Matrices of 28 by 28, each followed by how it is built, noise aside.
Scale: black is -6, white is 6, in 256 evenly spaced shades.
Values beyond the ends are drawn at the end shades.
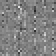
uneven columns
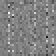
uneven columns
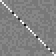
diagonal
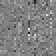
uneven columns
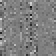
uneven columns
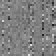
uneven columns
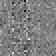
uneven columns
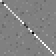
diagonal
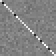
diagonal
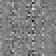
uneven columns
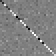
diagonal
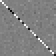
diagonal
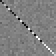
diagonal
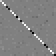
diagonal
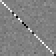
diagonal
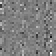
uneven columns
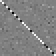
diagonal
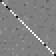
diagonal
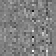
uneven columns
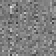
uneven columns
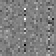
uneven columns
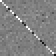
diagonal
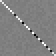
diagonal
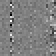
uneven columns
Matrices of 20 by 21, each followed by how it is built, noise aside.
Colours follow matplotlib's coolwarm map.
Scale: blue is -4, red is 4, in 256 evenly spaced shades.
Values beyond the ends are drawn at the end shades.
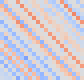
Toeplitz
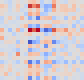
low rank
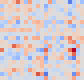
low rank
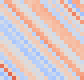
Toeplitz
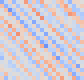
Toeplitz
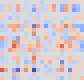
low rank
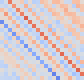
Toeplitz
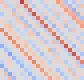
Toeplitz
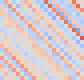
Toeplitz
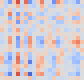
low rank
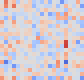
low rank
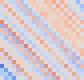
Toeplitz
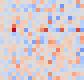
low rank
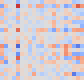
low rank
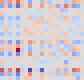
low rank
